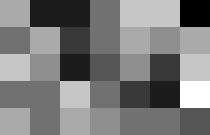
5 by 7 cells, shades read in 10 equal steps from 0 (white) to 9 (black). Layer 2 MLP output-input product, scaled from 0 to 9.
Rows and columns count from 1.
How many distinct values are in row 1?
5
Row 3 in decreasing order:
8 7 6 4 4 2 2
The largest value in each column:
5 8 8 6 7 8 9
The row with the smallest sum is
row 2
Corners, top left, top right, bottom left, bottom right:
3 9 3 6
